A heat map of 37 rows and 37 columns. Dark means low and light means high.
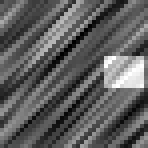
The middle right is the ninth with the highest average. The grain runs diagonally up to the right. In the middle right lies a patch that is higher than the rest.
